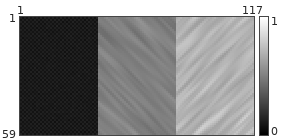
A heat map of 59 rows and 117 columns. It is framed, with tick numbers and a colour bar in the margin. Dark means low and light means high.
The table splits into one row of 3 panels. Panel 1,1: very low, checkered, faint in contrast. Panel 1,2: middling, slanting down to the right, faint in contrast. Panel 1,3: high, slanting up to the right, faint in contrast.
